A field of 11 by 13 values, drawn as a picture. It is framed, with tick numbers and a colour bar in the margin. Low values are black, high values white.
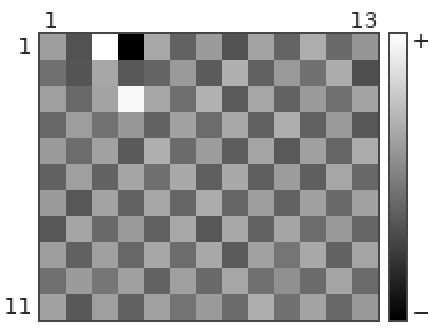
Grain: checkered. Odd patch: rougher, in the top left. Average level on the scale: 50%.
